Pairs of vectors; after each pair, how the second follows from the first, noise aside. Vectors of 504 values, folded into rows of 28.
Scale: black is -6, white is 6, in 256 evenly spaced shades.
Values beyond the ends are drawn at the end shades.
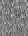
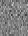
sign-scrambled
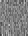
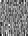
scaled up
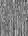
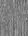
shrunk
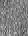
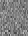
sign-scrambled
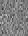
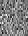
scaled up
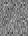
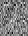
scaled up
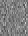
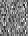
scaled up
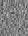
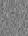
shrunk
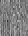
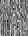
scaled up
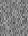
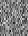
scaled up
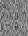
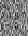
scaled up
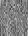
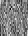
scaled up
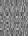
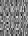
scaled up
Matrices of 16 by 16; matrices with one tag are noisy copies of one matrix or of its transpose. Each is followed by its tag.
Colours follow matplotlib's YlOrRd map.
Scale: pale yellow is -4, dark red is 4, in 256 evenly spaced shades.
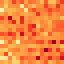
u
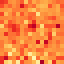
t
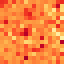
t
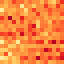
u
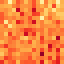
u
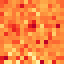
t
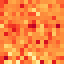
t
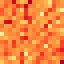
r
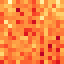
u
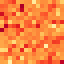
r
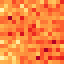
u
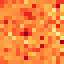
t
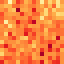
u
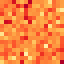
r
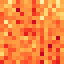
u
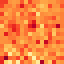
t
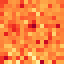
t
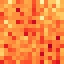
u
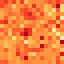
t
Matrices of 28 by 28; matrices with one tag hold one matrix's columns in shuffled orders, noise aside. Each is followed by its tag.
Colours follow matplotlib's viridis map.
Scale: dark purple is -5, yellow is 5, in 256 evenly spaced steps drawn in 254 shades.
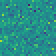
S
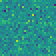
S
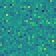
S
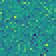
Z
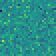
S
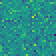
Z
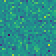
Z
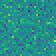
S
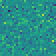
S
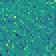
Z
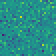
Z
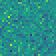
Z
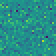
S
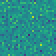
Z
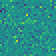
S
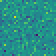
Z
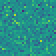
S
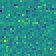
S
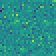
S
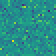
S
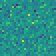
S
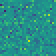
S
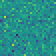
Z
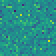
S
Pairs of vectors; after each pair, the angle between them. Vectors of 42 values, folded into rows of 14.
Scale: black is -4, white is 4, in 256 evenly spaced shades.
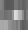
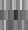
partly opposed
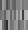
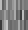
nearly opposite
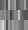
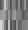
partly aligned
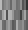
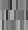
partly aligned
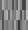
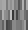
orthogonal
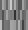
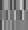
partly opposed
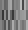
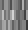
nearly opposite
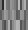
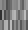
orthogonal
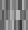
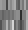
partly aligned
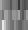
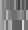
partly aligned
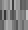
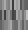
nearly parallel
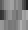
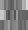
nearly opposite
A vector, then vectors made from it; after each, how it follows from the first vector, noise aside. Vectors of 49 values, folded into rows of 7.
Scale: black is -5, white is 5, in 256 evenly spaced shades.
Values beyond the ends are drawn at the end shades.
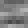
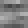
reversed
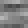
reversed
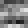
scaled up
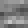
negated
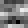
scaled up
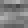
reversed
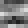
scaled up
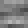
negated
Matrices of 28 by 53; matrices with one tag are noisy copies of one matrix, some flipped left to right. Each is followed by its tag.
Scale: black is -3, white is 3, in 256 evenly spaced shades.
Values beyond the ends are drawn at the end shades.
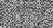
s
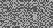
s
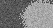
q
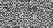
s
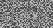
s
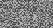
s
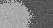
q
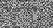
s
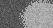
q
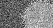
q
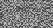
s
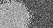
q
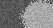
q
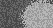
q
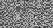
s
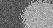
q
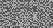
s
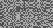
s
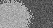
q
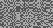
s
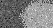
q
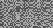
s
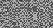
s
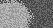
q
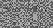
s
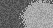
q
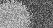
q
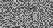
s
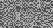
s
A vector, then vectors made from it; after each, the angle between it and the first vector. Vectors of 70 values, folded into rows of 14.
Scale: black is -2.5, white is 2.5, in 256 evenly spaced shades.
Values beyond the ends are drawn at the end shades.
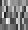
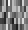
partly aligned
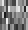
partly aligned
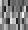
nearly opposite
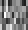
partly opposed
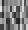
partly opposed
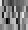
nearly opposite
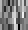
partly opposed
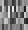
partly aligned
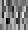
nearly opposite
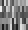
orthogonal
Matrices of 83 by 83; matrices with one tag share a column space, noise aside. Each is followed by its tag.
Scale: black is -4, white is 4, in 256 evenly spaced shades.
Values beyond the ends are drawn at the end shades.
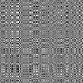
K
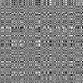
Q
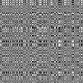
Q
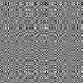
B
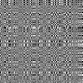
Q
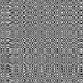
K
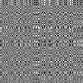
Q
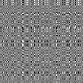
Q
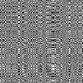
K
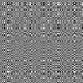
B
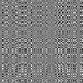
K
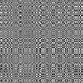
K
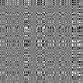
Q
